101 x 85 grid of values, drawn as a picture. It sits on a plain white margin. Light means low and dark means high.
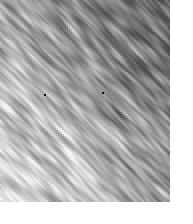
There are two isolated cells, each far higher than the cells round it. The halves do not mirror each other. The field climbs toward the top right. The top right is the ninth with the highest average.
